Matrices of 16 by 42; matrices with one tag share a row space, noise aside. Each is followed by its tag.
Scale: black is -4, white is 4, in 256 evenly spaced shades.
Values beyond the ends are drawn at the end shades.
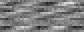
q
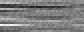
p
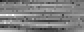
p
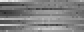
p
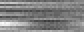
p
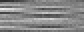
p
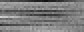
p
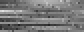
p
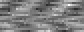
q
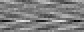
q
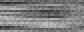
p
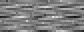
q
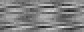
q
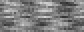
q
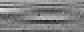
p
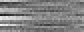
p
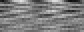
q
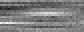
p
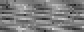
q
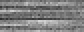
p
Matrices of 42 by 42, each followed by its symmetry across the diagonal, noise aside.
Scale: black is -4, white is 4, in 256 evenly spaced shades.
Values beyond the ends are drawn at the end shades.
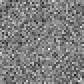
symmetric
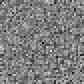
symmetric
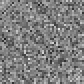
symmetric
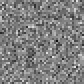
neither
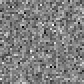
neither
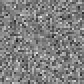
antisymmetric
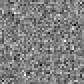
antisymmetric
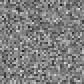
neither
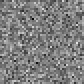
neither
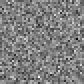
antisymmetric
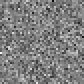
antisymmetric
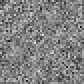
symmetric
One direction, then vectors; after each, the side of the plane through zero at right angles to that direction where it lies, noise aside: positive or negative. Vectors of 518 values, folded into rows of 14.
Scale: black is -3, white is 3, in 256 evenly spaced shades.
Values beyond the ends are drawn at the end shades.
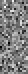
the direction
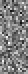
negative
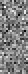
positive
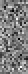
negative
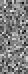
positive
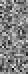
positive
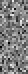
positive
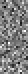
negative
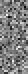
positive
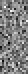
positive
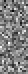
negative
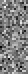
positive
